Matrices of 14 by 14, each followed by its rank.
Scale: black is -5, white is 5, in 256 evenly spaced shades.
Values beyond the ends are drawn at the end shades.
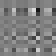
one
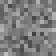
full rank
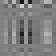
one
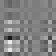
one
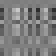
one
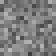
full rank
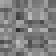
two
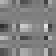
one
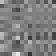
two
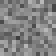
full rank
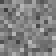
full rank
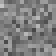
full rank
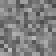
full rank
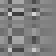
one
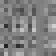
two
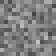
full rank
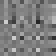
two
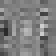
two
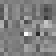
two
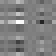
one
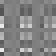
one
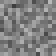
full rank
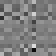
two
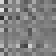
two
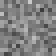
full rank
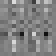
two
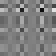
one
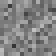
full rank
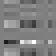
one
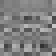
two
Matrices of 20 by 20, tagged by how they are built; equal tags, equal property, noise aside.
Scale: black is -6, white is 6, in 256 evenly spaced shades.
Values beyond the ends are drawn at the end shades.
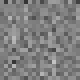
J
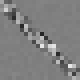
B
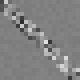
B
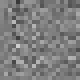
J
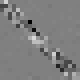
B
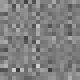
J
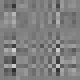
J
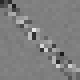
B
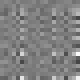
J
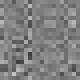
J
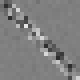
B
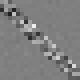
B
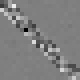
B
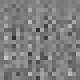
J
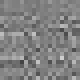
J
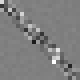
B
